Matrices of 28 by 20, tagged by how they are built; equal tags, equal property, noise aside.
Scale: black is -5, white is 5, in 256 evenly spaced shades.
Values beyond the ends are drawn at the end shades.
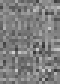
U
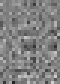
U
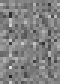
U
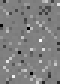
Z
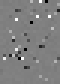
Z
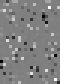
Z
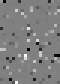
Z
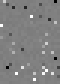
Z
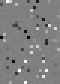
Z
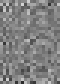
U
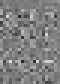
U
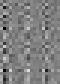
U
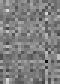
U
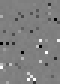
Z
